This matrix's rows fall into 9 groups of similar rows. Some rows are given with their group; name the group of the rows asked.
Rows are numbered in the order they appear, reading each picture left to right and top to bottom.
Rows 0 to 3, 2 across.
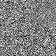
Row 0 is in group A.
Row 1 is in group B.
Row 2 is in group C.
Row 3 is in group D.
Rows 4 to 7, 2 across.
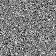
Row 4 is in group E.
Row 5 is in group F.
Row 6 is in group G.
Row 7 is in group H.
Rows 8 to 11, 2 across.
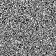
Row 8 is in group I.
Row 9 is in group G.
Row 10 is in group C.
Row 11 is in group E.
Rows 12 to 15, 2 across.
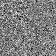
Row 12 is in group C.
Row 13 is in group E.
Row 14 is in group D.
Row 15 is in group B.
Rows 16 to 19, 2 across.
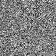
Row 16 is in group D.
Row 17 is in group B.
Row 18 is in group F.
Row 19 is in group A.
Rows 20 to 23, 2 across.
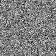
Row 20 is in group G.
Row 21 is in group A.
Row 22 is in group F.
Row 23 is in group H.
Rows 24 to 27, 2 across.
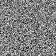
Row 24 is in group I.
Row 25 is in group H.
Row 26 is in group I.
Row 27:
F
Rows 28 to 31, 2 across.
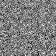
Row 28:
H
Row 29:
H
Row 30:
F
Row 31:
H
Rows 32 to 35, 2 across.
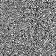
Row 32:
A
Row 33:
B
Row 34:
E
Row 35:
D
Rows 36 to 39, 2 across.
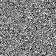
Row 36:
A
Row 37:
C
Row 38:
A
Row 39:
E
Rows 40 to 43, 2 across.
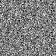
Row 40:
G
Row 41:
G
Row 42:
D
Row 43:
G
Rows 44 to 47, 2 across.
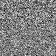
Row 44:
C
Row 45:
A
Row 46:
F
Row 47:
C
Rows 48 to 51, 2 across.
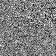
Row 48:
E
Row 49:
C
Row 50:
C
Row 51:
D
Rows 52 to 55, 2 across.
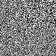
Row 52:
D
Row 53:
I
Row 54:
G
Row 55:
I
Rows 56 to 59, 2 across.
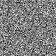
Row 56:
B
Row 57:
E
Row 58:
B
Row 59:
E
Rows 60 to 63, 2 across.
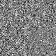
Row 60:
G
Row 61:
G
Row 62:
D
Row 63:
E
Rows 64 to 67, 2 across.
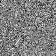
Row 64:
G
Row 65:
A
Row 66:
D
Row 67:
A
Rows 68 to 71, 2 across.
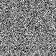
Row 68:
F
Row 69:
D
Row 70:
I
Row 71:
I
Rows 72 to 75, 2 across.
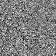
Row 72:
E
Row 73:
H
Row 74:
D
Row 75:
F
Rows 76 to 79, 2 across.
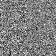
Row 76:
A
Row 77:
C
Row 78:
H
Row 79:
E
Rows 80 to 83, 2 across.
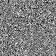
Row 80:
E
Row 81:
B
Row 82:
B
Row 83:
D
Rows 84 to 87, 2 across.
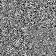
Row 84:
G
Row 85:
F
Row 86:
D
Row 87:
E
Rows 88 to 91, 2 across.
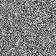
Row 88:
G
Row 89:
A
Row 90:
D
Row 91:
B
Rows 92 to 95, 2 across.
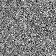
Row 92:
D
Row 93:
E
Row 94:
E
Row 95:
B
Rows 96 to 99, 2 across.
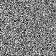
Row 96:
I
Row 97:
G
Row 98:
G
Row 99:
I
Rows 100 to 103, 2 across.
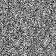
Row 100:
B
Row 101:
G
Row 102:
D
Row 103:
D
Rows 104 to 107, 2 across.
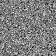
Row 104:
E
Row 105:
G
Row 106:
E
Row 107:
I
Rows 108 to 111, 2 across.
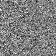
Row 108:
A
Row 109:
E
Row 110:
H
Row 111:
F
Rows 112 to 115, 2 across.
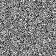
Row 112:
F
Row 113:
A
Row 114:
H
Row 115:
G
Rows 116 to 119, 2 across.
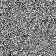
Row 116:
B
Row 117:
I
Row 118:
H
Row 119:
A
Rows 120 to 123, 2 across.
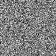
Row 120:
I
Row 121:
A
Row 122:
A
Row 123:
H
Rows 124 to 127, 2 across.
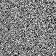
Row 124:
F
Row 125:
I
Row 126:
E
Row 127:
F
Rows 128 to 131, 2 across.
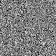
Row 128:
G
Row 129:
I
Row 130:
G
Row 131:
B
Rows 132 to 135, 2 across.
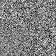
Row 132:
C
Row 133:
F
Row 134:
I
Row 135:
D
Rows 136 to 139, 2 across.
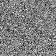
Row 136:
E
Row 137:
D
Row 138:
A
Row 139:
A
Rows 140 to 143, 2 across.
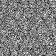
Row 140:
D
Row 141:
D
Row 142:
H
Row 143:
E
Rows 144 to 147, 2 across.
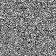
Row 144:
C
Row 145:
A
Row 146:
G
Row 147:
B
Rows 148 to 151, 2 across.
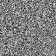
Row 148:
E
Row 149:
G
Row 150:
G
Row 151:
B
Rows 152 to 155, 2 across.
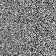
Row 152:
I
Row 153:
B
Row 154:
E
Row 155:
B
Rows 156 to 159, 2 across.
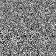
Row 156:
C
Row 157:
H
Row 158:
H
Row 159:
H
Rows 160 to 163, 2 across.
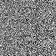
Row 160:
I
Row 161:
B
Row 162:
C
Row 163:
B
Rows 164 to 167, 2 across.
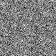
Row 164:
H
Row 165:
E
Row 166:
B
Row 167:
B
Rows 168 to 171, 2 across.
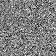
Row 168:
E
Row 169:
B
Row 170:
F
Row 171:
I
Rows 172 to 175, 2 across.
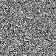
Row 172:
B
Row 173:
C
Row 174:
A
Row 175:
A
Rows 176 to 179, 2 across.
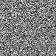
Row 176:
C
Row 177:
F
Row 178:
H
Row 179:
H
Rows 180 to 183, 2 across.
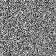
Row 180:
B
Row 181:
B
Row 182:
H
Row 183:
G
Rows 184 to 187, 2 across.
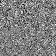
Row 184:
G
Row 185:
H
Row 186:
E
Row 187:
D
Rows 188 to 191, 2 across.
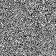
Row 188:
B
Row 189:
H
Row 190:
C
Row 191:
B
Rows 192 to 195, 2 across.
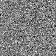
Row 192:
A
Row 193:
F
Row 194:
C
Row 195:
I
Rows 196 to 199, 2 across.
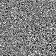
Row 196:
F
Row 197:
E
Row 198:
C
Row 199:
I
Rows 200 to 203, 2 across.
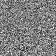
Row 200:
B
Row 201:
F
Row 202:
I
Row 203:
A
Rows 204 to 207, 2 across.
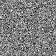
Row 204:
C
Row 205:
F
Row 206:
I
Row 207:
G
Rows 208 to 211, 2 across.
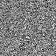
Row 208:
F
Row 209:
F
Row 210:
A
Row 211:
A
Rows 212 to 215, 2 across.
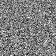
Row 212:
I
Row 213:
C
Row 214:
F
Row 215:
D
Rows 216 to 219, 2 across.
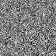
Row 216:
H
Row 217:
G
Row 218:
G
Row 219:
H
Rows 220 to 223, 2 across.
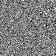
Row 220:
D
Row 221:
E
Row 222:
A
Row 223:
F
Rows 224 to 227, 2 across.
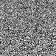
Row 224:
C
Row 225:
B
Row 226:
A
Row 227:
A
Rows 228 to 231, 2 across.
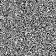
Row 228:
G
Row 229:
E
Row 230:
G
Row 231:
I
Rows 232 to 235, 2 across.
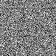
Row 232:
A
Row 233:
C
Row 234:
C
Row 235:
D
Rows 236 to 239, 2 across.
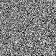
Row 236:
F
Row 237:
I
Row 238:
G
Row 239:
C
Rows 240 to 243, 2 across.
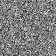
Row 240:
G
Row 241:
E
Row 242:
E
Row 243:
B
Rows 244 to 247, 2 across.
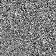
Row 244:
G
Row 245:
F
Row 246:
A
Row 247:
G
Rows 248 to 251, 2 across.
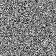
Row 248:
I
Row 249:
E
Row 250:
I
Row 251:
D
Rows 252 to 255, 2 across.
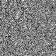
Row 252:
D
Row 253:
H
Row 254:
B
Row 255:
A
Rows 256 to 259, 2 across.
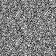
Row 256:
D
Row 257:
D
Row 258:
D
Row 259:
C
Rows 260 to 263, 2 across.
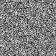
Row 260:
C
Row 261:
G
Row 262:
C
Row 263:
H
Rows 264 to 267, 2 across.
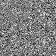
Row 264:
H
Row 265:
C
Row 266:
F
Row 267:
G
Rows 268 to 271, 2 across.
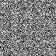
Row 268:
H
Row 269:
C
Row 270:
H
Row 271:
C
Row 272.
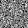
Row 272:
G
